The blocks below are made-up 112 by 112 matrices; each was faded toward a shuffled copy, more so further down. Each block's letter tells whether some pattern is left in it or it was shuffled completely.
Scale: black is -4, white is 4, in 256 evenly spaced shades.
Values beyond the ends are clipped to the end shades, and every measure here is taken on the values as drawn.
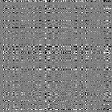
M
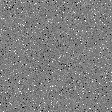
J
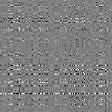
M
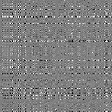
M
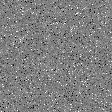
J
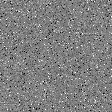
J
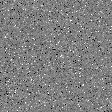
J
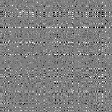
M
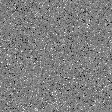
J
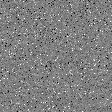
J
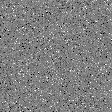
J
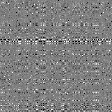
M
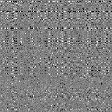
M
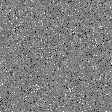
J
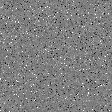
J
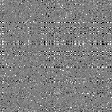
M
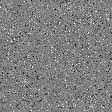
J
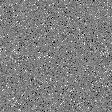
J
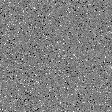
J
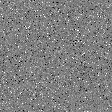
J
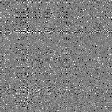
M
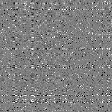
M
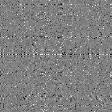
M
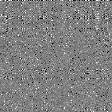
M
